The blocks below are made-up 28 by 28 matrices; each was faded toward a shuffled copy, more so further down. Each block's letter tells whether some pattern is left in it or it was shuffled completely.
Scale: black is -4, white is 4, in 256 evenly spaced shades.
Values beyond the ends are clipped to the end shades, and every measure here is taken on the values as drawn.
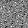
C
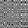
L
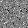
C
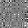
L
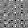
L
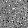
C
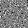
C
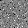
C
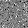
C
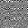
L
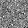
C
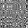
L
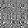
L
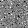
C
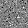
C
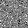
C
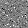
C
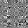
L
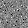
C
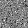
C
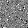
C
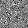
C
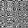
L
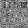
L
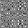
L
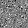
C
